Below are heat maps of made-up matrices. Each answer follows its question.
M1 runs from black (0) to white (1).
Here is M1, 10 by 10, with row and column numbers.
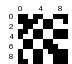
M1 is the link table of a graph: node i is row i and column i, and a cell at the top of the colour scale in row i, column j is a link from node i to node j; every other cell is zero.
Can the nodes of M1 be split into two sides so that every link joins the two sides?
yes
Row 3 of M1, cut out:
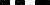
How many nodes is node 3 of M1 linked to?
3
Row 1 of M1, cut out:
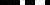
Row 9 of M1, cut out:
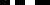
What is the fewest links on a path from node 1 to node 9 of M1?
3
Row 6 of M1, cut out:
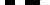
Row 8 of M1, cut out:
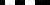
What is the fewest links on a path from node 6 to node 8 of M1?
1
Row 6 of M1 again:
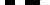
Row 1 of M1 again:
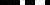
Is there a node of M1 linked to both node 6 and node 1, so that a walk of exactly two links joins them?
yes
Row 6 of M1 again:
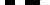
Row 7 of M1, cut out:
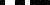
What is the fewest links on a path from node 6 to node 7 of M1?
3
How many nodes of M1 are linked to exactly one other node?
0
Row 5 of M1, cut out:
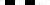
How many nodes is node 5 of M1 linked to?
6
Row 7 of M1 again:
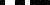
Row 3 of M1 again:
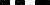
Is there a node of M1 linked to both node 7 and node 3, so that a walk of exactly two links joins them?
yes
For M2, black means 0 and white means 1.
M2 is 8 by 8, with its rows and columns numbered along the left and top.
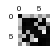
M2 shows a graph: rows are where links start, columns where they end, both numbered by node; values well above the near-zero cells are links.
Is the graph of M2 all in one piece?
yes
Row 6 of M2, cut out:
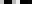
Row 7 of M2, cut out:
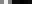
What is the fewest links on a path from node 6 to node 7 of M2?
2
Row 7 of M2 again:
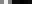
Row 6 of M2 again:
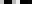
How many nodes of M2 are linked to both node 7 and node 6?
1
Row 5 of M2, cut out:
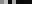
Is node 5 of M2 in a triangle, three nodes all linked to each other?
yes
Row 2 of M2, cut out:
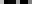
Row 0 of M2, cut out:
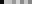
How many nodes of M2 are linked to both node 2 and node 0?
2
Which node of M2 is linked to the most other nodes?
node 0
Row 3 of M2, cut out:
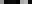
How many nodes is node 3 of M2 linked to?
3
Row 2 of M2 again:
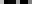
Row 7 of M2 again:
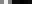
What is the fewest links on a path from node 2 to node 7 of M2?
1
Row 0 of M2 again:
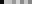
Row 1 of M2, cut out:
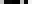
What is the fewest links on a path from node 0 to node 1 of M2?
1
